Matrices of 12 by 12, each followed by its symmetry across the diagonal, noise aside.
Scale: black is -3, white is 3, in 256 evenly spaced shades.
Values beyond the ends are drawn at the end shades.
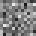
antisymmetric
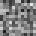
antisymmetric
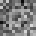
symmetric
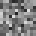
antisymmetric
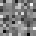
antisymmetric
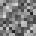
symmetric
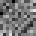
symmetric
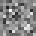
symmetric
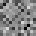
symmetric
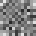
symmetric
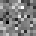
antisymmetric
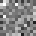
symmetric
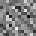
antisymmetric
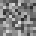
antisymmetric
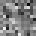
antisymmetric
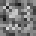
symmetric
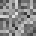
symmetric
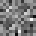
symmetric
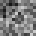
symmetric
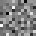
antisymmetric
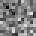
symmetric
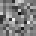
antisymmetric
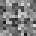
antisymmetric
